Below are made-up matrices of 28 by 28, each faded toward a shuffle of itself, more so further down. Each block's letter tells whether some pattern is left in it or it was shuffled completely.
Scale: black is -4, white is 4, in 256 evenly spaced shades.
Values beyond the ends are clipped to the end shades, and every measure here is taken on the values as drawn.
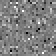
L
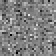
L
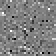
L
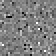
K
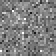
K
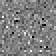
K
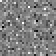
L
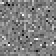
K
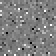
K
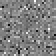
L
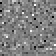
K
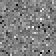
K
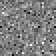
K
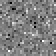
L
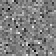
K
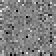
L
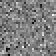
K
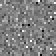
K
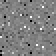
K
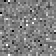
K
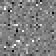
L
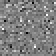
L
